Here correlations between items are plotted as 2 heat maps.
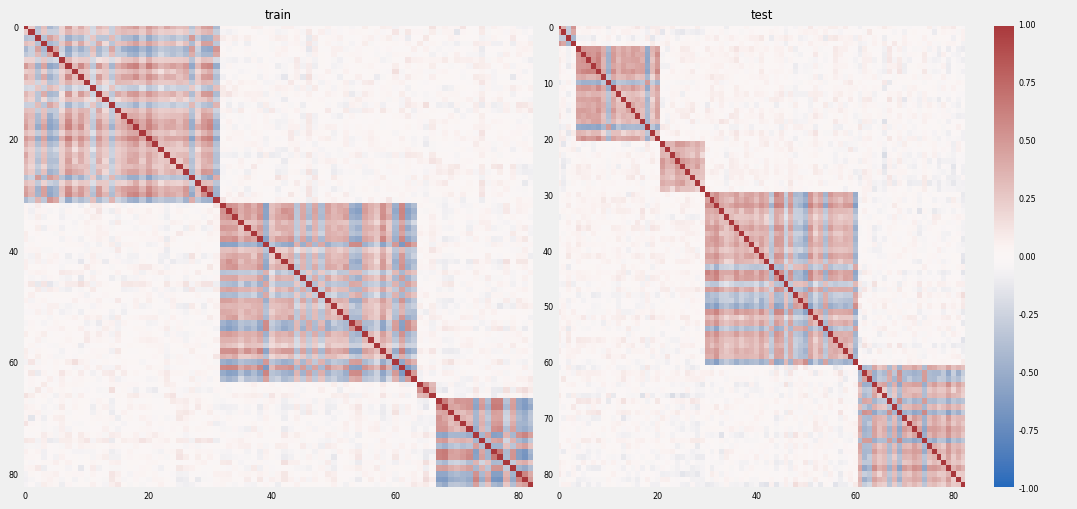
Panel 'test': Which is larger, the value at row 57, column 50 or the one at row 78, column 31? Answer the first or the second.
the second
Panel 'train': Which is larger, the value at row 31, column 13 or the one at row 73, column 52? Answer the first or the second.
the second
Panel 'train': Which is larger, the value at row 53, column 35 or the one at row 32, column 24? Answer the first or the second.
the second
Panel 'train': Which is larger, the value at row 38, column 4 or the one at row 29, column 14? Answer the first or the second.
the first
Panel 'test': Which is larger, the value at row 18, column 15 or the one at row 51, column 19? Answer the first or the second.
the second
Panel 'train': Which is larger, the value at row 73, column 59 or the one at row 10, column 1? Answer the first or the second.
the second
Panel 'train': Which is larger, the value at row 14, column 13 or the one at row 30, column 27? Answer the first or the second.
the first
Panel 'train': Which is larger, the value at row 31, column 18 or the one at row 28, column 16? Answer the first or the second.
the second
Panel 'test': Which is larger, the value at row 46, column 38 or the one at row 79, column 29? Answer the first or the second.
the second
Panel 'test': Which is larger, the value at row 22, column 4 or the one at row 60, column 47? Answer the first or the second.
the first
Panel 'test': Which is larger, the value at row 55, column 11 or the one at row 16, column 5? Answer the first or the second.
the second
